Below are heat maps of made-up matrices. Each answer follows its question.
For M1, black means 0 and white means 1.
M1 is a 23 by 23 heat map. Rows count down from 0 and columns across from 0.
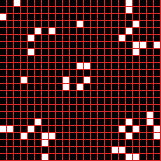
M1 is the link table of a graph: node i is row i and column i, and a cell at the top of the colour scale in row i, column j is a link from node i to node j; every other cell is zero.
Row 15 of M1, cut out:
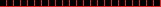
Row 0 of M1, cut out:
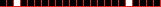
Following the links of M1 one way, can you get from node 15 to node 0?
no
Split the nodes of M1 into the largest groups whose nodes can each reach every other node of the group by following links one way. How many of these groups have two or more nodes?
1
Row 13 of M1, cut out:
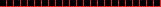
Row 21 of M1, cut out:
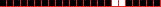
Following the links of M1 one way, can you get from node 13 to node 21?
no
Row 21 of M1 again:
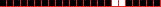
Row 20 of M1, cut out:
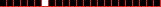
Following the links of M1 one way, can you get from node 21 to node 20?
yes
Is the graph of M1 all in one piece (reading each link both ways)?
no
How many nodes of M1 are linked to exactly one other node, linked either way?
4
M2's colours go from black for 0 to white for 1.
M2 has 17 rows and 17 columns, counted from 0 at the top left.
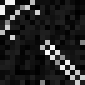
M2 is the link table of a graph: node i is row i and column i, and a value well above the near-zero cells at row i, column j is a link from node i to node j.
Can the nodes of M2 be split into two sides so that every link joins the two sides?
no
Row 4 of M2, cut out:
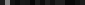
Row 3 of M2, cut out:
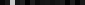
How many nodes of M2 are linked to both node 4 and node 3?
0
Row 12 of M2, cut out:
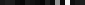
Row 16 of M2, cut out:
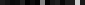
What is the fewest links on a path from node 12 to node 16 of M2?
4
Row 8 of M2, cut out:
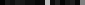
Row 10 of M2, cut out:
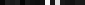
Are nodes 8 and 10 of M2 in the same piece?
yes
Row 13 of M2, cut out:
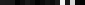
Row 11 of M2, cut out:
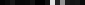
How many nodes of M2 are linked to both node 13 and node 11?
1
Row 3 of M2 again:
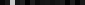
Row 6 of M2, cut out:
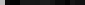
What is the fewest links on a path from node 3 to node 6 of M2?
3
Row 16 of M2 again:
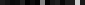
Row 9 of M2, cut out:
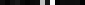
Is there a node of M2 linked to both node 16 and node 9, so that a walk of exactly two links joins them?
yes
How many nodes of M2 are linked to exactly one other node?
5
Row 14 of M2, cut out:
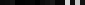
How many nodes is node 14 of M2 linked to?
2
